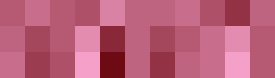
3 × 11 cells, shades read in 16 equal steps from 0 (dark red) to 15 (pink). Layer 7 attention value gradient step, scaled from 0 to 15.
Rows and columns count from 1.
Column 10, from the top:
4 13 15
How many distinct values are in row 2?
6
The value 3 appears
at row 2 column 5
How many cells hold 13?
2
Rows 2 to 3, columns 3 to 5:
8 13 3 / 7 15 0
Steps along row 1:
up down down up down same up down down up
